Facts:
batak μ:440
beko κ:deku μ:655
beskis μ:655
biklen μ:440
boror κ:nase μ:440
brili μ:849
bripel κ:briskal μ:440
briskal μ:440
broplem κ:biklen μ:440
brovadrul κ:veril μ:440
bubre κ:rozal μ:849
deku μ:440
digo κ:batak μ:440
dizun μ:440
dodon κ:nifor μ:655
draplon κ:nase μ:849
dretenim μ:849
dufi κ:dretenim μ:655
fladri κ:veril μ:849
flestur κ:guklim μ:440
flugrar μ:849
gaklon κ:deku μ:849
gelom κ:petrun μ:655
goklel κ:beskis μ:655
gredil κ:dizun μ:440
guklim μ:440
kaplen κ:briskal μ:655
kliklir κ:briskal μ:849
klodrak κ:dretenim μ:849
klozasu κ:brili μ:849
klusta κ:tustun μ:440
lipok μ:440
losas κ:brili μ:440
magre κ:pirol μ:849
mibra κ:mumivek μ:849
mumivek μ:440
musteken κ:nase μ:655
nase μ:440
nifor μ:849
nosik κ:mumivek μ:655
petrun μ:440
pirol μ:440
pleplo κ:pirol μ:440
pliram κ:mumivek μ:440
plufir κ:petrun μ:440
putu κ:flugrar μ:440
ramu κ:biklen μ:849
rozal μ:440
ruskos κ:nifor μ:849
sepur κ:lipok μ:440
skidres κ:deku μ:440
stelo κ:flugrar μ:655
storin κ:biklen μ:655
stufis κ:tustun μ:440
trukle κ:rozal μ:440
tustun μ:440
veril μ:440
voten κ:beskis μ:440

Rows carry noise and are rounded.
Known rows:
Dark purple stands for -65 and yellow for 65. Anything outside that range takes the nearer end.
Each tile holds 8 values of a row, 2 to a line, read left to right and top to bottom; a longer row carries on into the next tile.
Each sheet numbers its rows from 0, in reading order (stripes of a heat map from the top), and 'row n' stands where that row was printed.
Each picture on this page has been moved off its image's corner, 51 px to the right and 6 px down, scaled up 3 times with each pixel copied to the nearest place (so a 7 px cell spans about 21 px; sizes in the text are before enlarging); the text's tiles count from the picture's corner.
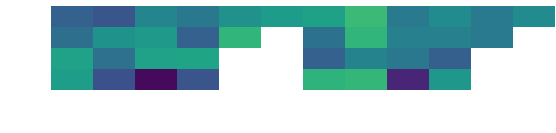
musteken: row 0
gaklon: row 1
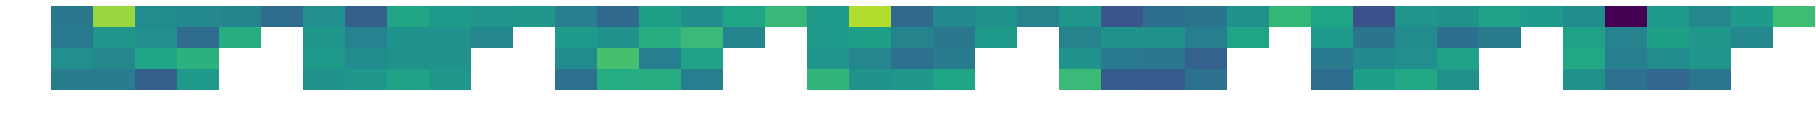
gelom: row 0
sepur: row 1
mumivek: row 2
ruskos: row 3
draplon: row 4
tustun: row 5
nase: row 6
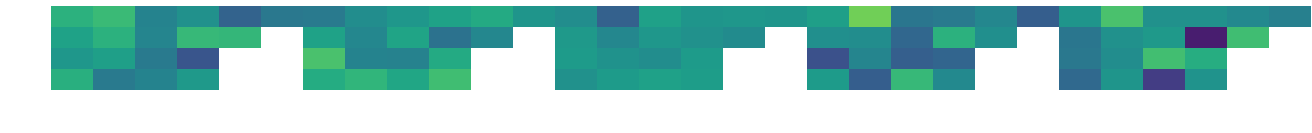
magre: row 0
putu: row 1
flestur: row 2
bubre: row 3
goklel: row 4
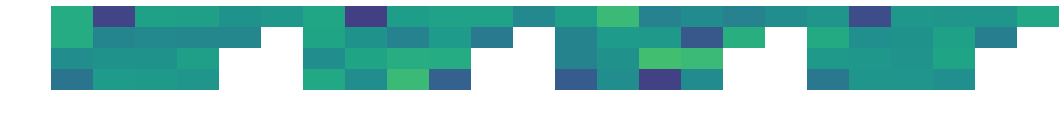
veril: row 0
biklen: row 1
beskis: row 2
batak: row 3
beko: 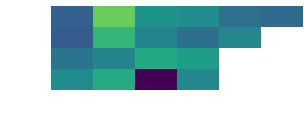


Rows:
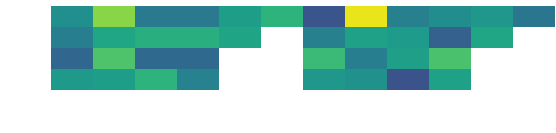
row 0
mibra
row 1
stelo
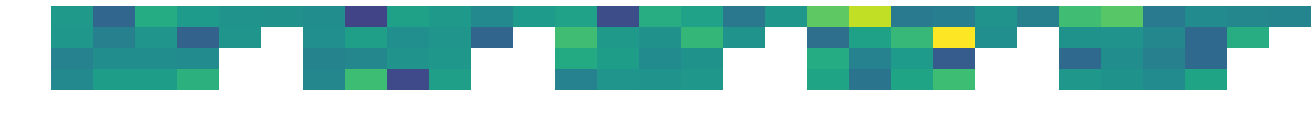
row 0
brovadrul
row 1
deku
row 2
pirol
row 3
klozasu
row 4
fladri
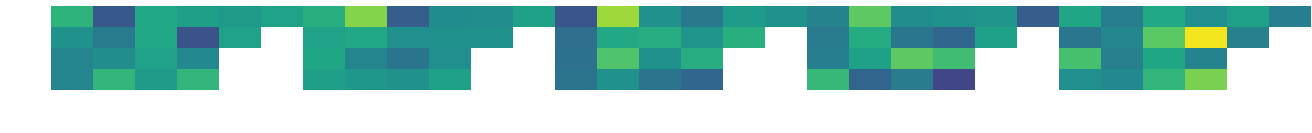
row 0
voten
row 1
flugrar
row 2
nosik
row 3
storin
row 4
losas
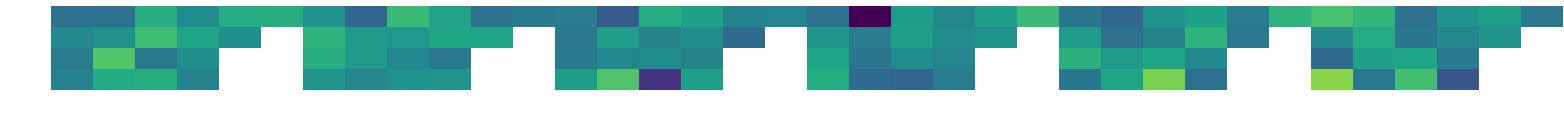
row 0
pliram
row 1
pleplo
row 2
skidres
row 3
boror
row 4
briskal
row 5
ramu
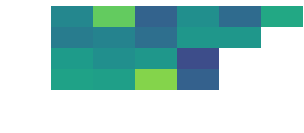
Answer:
kliklir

